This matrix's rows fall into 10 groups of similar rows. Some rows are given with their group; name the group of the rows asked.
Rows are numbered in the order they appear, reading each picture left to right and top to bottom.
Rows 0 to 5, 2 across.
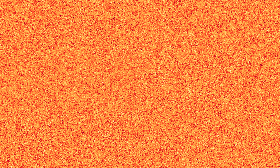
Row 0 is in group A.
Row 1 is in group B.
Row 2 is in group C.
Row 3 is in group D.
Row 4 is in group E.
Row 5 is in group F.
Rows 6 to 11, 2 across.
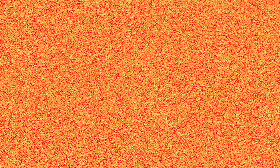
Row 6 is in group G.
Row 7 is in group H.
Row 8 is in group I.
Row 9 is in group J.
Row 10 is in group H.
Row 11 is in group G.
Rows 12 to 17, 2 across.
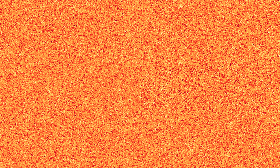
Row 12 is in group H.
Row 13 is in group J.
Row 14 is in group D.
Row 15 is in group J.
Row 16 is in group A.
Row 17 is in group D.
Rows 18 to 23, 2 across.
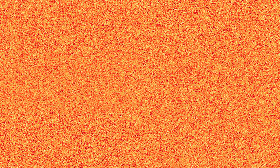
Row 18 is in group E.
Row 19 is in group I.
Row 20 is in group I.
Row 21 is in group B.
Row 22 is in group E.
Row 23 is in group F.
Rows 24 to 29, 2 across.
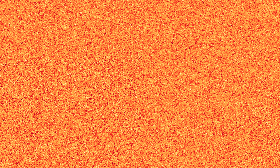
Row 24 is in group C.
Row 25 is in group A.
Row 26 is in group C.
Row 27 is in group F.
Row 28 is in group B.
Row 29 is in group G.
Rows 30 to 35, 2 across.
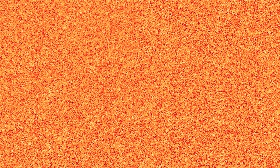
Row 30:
C
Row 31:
J
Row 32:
D
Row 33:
H
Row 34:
D
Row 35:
H
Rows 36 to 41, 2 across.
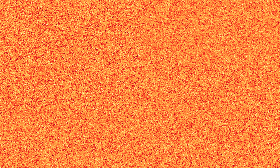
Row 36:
J
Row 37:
A
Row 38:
A
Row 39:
J
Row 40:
F
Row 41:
B
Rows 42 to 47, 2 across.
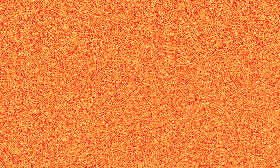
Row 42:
C
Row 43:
I
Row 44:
E
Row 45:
A
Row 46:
C
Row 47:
H
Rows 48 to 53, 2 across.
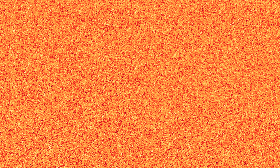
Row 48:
E
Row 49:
E
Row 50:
E
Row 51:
C
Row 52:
D
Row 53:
D
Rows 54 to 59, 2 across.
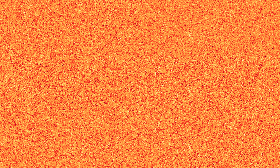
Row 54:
E
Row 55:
D
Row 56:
J
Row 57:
D
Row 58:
A
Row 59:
D
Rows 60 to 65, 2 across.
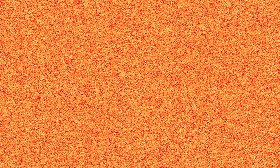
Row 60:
G
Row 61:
J
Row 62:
I
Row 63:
B
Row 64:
H
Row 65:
F
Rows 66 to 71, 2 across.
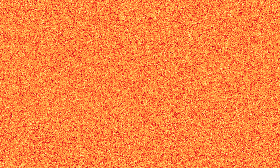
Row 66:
I
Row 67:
D
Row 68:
F
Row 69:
C
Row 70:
H
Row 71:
A
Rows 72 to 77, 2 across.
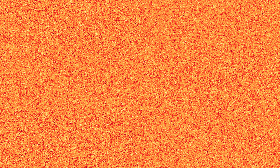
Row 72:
I
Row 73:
H
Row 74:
F
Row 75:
B
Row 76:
C
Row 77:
F
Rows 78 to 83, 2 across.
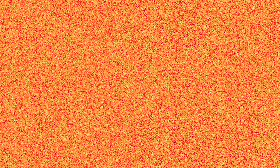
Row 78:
F
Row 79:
C
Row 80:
H
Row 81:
H
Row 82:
C
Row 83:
H
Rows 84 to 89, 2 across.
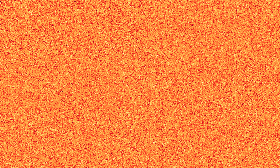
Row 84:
G
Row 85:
G
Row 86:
I
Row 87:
E
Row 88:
G
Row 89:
E
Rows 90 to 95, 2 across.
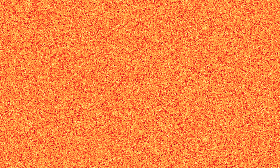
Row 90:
A
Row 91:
C
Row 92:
E
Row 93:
F
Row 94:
G
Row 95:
C
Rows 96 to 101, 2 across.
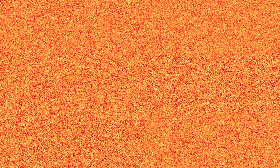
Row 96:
G
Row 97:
F
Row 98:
H
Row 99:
A
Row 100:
E
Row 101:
H
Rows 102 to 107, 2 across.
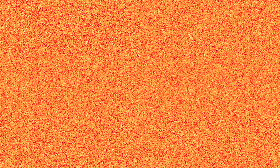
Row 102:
J
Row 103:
D
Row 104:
J
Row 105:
B
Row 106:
H
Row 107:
I
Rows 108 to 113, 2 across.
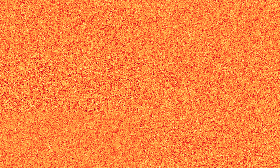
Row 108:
E
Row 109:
D
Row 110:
C
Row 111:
B
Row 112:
D
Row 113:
H
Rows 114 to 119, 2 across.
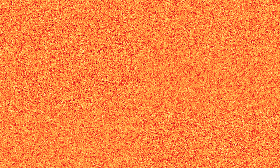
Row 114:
H
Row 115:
A
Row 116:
E
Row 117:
B
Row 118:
A
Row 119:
A
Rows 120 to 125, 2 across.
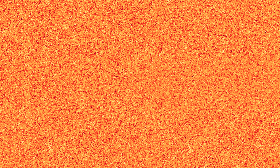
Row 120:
C
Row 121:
H
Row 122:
H
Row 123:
H
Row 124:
D
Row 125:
D
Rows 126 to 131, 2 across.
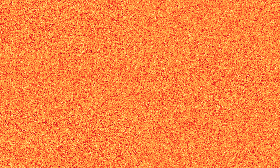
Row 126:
H
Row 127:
D
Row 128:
E
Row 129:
E
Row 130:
I
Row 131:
B
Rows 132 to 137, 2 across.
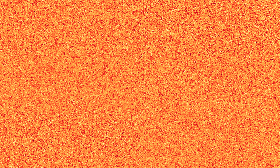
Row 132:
A
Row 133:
I
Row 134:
B
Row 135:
F
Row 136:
E
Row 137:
I
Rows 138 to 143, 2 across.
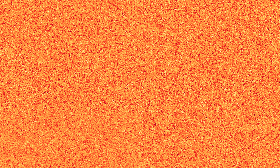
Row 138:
H
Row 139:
I
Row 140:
J
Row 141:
E
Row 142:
I
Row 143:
A
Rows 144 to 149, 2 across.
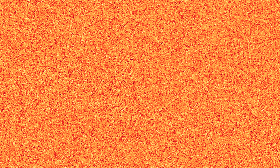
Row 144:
A
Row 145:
C
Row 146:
F
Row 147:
F
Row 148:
E
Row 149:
G
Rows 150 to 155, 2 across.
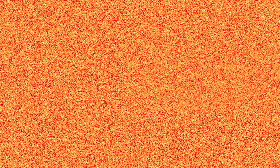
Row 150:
B
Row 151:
I
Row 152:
H
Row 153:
G
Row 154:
C
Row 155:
E
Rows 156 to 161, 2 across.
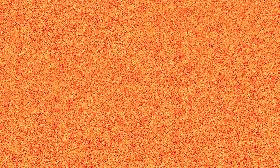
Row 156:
H
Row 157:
B
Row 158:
E
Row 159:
B
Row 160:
C
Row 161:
H
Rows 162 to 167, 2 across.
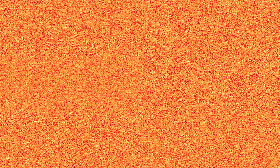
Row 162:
C
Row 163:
J
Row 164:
H
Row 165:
A
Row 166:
I
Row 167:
I
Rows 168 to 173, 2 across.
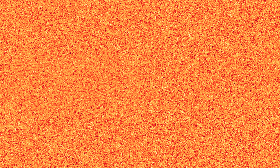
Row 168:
J
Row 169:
D
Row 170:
H
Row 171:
E
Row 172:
D
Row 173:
A
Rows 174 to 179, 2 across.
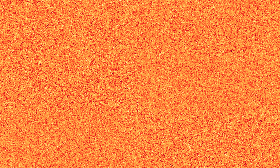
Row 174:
A
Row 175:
H
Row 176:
J
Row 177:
J
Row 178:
I
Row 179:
D
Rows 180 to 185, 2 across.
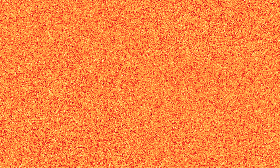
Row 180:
D
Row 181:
F
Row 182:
D
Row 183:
B
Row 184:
H
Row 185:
H
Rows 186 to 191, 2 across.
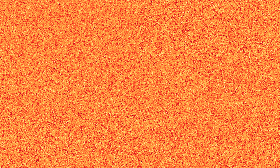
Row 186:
E
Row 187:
H
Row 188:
F
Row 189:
F
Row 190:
F
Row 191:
B
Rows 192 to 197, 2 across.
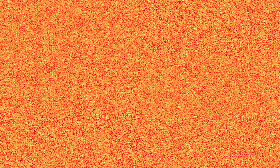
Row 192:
B
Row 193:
C
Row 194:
B
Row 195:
I
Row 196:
G
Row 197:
D
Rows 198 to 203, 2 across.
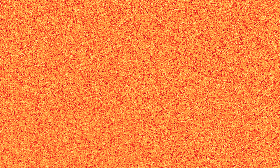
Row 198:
G
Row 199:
I
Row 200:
I
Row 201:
F
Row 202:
C
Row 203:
A
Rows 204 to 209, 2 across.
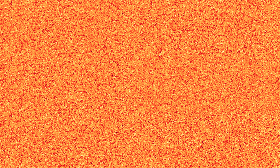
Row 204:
H
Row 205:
H
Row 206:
H
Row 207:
A
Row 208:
H
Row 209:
I
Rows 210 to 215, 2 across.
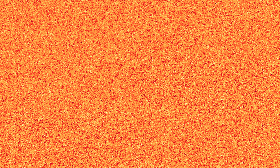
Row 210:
B
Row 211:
A
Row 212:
D
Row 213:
H
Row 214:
J
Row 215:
H
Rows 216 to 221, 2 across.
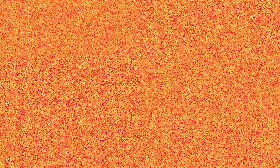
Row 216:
J
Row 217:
G
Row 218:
E
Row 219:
D
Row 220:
E
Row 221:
H
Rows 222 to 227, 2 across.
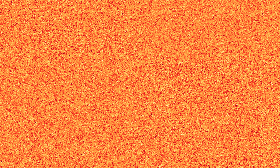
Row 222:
H
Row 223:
H
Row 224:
A
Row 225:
J
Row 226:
B
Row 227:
H
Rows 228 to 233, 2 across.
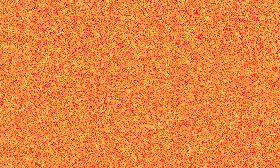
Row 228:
I
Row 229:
I
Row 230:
H
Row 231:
A
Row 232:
I
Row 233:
D
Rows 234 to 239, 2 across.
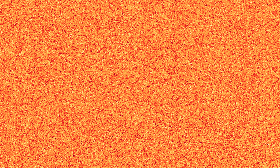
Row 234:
H
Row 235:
A
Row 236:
A
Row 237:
A
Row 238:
E
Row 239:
J
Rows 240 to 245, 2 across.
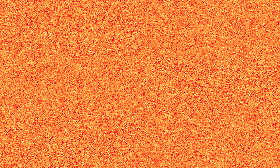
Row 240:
B
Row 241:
A
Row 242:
B
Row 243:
J
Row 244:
D
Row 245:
A
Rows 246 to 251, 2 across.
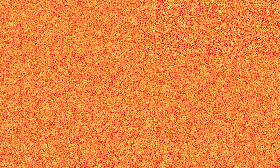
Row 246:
F
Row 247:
E
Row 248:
F
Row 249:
I
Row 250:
B
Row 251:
B
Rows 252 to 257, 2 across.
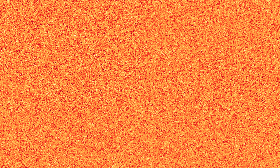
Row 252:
B
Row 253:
G
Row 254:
I
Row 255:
E
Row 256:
F
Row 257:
I
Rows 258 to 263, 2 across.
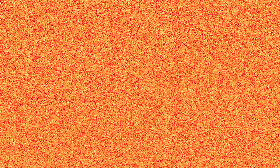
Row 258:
G
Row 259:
J
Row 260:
A
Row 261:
B
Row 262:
E
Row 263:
A
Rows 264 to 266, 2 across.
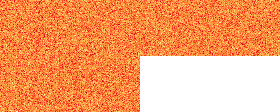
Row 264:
C
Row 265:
J
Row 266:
E
